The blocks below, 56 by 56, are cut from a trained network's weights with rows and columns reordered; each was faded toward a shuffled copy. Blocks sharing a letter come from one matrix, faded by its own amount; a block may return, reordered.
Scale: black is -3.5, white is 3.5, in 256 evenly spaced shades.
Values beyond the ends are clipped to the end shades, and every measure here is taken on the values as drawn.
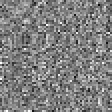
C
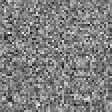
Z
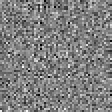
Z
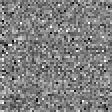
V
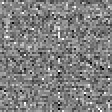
V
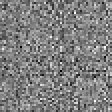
C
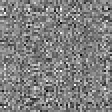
C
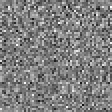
C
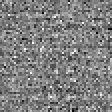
V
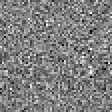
Z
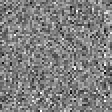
Z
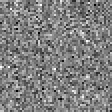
Z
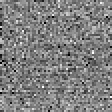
V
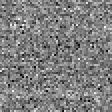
V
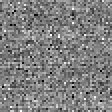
V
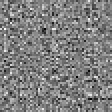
C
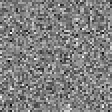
Z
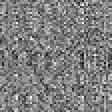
C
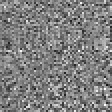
C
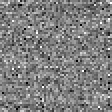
V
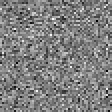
Z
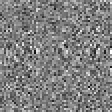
C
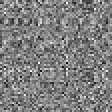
C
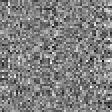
C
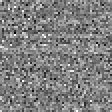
V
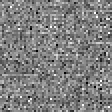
V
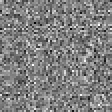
C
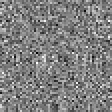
C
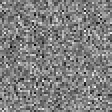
Z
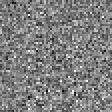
Z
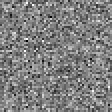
Z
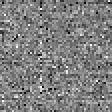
V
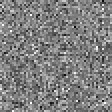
Z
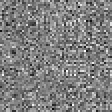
C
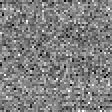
V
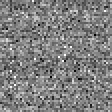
V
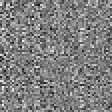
C
